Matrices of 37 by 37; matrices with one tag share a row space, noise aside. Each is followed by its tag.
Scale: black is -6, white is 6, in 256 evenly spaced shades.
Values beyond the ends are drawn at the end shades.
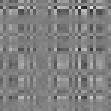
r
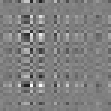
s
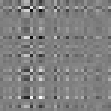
s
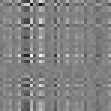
s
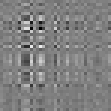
s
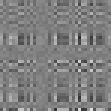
r
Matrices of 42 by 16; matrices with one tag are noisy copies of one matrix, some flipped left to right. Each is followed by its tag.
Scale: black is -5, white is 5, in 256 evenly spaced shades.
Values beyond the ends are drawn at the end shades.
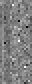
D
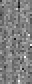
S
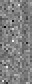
D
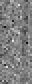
D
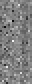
D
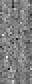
S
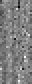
S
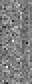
D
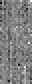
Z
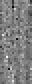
S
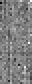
Z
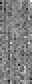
Z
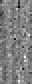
S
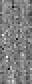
S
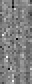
S
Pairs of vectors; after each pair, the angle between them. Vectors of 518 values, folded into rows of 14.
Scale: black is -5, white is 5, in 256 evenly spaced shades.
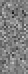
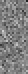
partly aligned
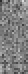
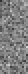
partly aligned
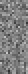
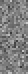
partly opposed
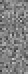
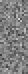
partly aligned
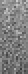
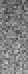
nearly opposite
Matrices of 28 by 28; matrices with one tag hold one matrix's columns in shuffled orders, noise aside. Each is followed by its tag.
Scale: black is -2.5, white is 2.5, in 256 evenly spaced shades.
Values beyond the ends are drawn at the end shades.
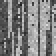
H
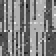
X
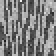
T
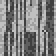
X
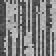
H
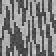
T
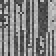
H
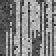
H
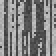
H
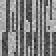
X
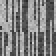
X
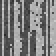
H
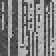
H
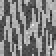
T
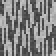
T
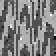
T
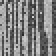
H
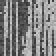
H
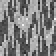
T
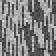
T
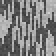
T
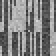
X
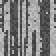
H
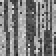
H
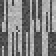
X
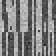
X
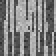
X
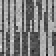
X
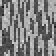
T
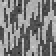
T
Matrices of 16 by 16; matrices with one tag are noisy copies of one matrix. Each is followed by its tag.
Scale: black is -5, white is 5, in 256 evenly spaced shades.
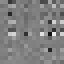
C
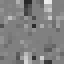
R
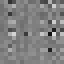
C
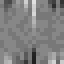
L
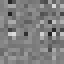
C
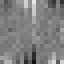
L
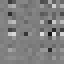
C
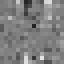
R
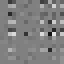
C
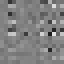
C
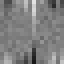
L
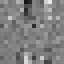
R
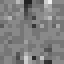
R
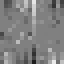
L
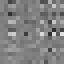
C
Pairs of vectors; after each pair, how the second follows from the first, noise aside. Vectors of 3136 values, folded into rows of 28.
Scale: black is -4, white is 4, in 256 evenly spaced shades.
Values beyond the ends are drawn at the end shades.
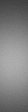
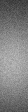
copied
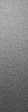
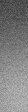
reversed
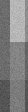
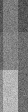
reversed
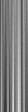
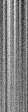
reversed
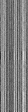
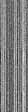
copied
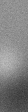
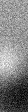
scaled up
